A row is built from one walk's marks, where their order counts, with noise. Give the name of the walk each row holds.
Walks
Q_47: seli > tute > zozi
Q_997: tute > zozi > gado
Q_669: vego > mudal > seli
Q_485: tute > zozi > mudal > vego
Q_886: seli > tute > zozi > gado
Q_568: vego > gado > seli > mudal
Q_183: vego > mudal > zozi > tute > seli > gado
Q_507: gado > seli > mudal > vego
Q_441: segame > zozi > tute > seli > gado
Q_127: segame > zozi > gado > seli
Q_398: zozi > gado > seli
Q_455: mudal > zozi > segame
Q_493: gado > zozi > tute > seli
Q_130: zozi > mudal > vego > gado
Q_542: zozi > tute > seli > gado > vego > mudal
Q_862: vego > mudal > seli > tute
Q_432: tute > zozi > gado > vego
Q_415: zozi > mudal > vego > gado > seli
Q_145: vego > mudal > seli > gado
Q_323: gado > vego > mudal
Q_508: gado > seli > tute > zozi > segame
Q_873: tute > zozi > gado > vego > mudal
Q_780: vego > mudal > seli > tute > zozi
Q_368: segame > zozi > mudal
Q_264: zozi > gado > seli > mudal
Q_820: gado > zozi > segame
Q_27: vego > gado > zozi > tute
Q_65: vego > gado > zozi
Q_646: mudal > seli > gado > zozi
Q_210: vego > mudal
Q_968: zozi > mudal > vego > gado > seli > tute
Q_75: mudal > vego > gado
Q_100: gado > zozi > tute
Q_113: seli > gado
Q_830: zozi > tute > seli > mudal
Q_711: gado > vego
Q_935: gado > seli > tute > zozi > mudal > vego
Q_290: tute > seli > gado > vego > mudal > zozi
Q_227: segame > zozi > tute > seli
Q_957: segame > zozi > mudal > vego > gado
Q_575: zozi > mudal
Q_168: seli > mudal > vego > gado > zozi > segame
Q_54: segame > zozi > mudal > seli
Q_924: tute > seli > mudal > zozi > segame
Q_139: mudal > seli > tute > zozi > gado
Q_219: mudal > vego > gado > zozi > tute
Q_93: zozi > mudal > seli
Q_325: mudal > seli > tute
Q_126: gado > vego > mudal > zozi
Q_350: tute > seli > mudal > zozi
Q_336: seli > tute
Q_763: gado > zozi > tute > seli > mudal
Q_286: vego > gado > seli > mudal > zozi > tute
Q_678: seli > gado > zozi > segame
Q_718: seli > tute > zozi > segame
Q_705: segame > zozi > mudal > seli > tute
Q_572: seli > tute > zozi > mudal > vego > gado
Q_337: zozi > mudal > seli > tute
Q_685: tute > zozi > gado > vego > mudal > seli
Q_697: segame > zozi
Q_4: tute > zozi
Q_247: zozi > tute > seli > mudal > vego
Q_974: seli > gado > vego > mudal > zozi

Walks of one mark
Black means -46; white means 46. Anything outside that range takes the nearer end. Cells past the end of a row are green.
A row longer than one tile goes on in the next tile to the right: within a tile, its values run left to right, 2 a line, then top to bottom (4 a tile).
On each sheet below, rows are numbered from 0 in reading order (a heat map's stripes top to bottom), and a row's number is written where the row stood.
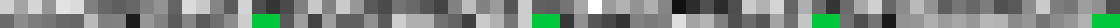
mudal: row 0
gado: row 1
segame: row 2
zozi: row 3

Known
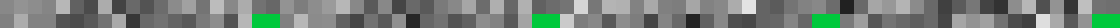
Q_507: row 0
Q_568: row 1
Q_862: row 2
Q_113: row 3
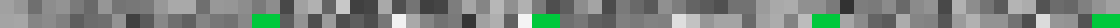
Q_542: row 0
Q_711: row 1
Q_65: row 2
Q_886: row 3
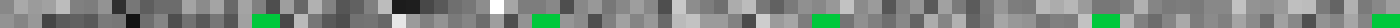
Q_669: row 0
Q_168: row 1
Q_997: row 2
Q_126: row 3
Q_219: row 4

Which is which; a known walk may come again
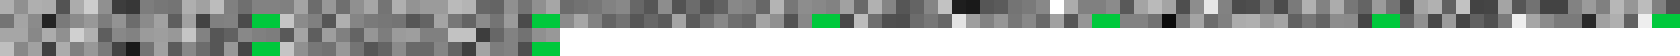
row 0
Q_924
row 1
Q_286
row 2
Q_415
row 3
Q_168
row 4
Q_718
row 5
Q_711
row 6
Q_830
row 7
Q_968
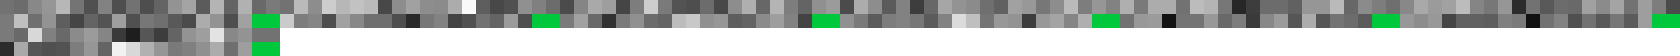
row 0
Q_145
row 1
Q_325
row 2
Q_508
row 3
Q_432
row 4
Q_54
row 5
Q_669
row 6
Q_820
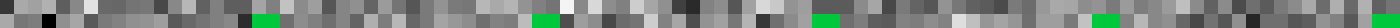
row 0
Q_227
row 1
Q_126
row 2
Q_368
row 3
Q_65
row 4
Q_568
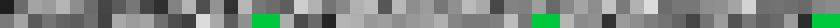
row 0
Q_113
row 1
Q_4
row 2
Q_705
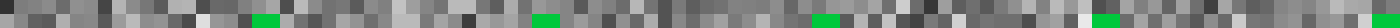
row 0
Q_886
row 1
Q_27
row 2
Q_646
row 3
Q_75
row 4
Q_130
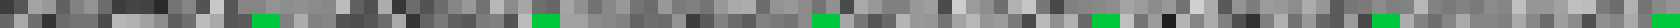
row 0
Q_127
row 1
Q_507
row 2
Q_542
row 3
Q_100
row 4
Q_350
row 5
Q_219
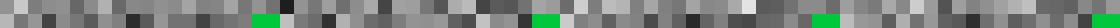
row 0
Q_247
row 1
Q_493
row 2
Q_862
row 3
Q_763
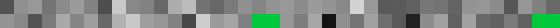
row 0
Q_997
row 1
Q_93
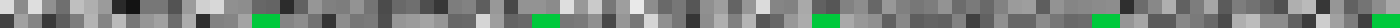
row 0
Q_455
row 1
Q_398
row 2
Q_575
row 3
Q_685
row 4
Q_441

